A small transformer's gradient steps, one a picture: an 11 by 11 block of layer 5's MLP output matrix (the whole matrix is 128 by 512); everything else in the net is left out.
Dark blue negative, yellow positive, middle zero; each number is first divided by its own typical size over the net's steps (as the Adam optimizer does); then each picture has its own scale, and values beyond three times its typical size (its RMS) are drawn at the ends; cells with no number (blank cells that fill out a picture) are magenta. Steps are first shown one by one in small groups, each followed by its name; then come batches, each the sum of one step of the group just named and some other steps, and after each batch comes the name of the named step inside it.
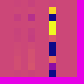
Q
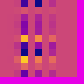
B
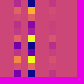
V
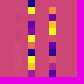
Q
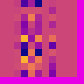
B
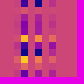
B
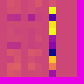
Q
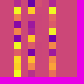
Q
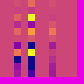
Q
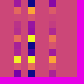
V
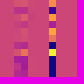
Q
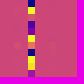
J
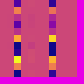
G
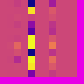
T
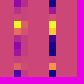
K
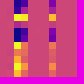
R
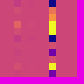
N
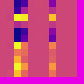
R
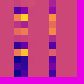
K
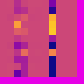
K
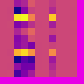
R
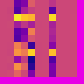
R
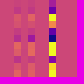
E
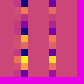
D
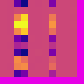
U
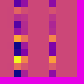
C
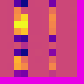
U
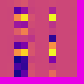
E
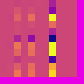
E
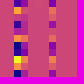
C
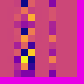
D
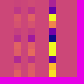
E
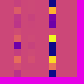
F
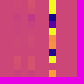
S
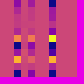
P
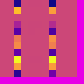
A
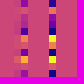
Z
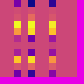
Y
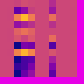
P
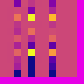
A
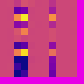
A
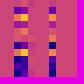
P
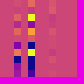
S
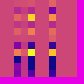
F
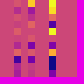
S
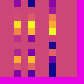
Y
